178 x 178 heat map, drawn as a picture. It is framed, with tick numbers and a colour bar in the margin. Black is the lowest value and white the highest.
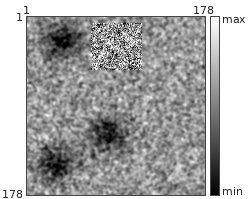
Neither half mirrors the other. The texture is blotchy. The top middle is the roughest part. In the top middle lies a patch that is rougher than the rest. There are three dips.
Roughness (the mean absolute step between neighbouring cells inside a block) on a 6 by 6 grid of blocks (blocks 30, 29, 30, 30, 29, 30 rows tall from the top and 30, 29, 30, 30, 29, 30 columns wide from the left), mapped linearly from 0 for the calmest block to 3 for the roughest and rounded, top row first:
0 0 3 3 0 0 | 0 0 3 3 0 0 | 0 0 0 0 0 0 | 0 0 0 0 0 0 | 0 0 0 0 0 0 | 0 0 0 0 0 0
